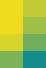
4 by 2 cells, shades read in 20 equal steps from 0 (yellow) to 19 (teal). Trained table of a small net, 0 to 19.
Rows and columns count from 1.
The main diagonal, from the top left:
0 7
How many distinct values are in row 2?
2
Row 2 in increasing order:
0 7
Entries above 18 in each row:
0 0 0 1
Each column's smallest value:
0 4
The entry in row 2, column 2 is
7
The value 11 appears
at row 3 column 2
